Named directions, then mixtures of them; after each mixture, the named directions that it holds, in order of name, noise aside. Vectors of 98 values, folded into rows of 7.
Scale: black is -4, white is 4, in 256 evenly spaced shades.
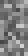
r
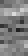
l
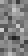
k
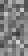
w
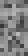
l, r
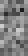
l, w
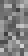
r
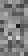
k, r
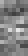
l, r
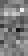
l, w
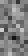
k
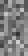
w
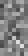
r, w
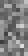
r
